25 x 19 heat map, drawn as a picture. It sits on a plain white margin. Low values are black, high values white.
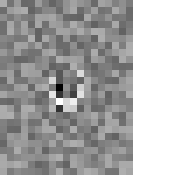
Histogram: heavy tails on both sides. Odd patch: rougher, in the centre. Slope: none. Roughest part: centre.
